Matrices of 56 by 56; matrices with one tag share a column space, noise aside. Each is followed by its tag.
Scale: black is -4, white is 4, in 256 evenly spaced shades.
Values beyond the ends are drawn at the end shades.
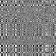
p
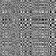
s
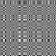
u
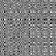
s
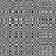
s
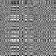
u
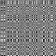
u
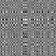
s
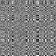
u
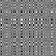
s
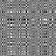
s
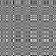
u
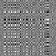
s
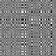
s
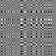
s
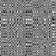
s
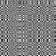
u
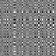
s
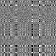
p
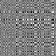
s
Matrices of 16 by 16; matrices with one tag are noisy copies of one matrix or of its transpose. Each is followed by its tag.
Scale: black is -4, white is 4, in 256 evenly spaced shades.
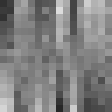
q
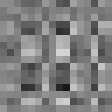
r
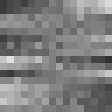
q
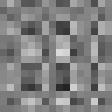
r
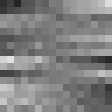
q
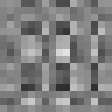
r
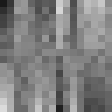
q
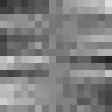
q
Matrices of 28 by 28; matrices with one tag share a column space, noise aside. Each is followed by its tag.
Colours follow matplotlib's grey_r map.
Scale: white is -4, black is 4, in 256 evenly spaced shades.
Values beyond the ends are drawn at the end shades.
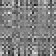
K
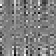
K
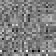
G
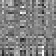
K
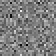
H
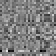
G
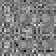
G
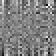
K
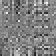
K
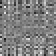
K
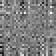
K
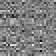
H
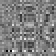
G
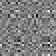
H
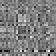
G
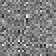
H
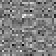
H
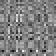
G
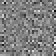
H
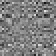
H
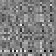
G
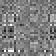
G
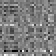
G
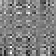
K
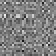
H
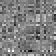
G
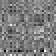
G
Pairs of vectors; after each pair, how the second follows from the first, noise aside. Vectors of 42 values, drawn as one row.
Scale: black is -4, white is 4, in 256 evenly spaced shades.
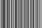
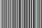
shuffled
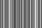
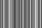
copied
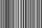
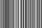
copied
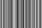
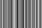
copied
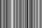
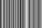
shuffled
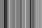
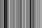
copied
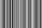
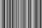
copied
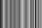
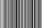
shuffled
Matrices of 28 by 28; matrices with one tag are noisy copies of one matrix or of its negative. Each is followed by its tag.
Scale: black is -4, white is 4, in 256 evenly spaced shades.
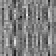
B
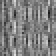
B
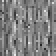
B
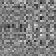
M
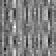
B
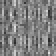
B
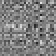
M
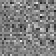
M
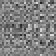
M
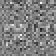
M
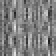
B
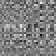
M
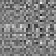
M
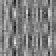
B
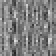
B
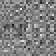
M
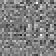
M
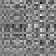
M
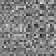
M
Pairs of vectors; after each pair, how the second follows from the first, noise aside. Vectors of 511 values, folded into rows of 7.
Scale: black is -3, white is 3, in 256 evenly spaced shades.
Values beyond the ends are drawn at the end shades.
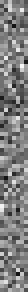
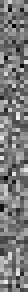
sign-scrambled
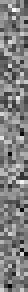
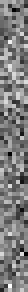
sign-scrambled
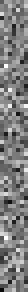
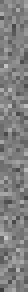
shrunk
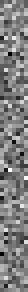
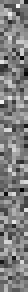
shuffled
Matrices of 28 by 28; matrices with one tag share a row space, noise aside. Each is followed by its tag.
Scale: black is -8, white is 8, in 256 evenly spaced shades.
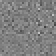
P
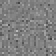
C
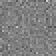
C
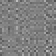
C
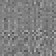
P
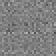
P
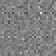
P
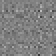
P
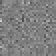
C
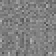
C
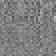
P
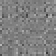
C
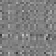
C
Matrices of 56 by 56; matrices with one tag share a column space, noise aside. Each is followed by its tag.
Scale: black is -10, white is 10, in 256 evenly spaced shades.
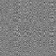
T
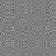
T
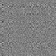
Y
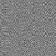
T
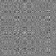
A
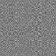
T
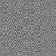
T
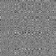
A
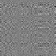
Y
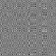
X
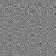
Y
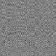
T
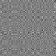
A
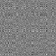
X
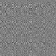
Y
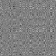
X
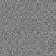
A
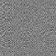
T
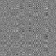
X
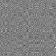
X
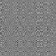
T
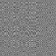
T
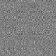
A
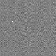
T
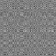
X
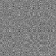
X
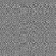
Y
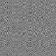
T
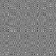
X
